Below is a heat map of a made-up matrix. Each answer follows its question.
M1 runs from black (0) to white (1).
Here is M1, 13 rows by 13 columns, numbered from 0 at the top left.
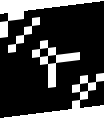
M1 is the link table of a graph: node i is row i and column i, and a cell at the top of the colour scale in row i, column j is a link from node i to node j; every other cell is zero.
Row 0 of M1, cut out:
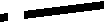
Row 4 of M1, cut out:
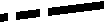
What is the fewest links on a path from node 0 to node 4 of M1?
2
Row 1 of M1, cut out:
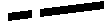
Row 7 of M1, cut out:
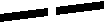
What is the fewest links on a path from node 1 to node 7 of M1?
4
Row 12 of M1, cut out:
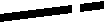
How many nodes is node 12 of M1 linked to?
1
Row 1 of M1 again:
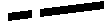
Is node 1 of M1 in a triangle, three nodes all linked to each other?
no
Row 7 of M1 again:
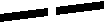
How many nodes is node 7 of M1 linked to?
1
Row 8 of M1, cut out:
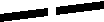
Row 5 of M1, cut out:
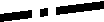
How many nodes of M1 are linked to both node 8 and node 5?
1
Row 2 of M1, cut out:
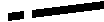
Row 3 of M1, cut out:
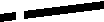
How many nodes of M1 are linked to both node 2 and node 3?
0
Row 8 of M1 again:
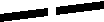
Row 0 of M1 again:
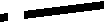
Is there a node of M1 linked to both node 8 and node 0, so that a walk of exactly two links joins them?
no
